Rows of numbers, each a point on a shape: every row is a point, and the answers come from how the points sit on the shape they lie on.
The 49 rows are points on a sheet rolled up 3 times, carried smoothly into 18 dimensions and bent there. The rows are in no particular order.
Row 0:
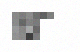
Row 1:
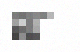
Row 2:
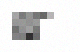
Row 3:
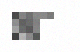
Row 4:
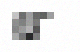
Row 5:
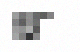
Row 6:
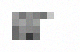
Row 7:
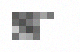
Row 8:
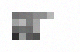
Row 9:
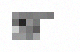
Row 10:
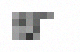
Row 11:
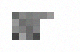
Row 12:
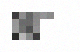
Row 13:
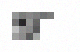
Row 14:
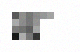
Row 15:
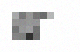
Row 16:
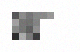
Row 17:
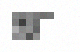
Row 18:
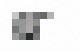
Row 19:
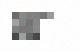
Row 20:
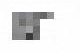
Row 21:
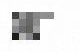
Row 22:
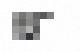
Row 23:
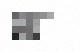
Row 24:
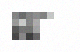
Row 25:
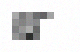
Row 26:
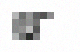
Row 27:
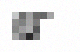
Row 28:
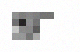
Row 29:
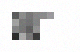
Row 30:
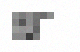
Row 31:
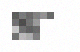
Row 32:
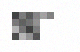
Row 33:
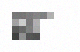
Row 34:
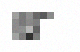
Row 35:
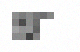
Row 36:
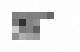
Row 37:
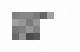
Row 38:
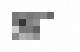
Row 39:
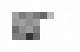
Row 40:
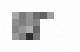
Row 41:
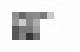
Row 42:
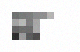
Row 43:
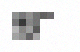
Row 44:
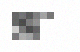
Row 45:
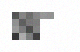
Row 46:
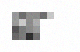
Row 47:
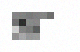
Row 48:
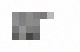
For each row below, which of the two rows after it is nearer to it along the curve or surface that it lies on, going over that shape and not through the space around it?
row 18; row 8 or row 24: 24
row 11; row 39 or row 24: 39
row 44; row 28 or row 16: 28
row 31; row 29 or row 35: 29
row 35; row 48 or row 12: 48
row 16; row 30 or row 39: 39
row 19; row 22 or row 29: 29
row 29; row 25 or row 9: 25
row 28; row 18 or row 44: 44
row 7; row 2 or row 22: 22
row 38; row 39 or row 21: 21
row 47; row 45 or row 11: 45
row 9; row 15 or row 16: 15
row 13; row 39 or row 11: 39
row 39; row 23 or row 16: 16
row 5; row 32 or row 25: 25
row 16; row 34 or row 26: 34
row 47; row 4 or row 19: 4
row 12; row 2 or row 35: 2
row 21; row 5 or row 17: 5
